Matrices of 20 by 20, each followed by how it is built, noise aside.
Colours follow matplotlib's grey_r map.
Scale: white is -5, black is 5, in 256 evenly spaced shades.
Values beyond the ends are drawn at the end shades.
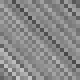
Toeplitz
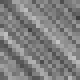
Toeplitz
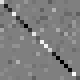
diagonal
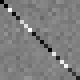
diagonal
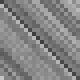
Toeplitz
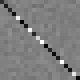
diagonal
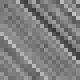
Toeplitz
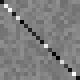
diagonal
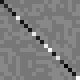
diagonal
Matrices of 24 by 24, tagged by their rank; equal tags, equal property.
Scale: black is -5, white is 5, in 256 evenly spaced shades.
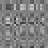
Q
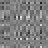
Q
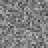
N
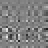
Q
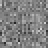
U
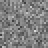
N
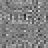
U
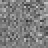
U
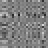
Q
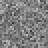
N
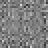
U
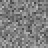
N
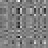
Q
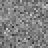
N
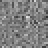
U
